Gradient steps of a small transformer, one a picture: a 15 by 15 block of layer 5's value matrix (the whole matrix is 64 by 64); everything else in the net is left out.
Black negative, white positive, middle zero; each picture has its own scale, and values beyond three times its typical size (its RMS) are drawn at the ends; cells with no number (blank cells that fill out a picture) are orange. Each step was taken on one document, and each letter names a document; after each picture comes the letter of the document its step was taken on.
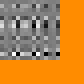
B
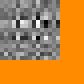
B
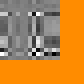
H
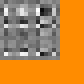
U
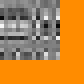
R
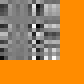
H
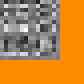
U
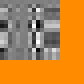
H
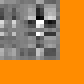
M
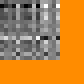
R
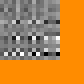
B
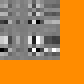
H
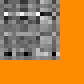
U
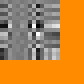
H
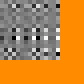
B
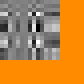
H
